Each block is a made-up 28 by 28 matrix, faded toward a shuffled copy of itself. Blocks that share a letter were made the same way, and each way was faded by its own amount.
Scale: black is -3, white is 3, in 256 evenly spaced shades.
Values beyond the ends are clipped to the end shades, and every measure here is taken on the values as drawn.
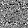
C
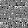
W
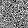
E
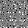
W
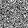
E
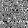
C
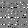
W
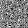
E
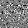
C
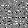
W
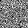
E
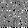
W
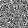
E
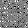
W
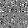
W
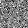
E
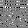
W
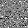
C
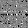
W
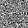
C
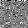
W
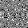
W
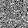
E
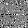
C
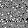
C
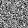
E
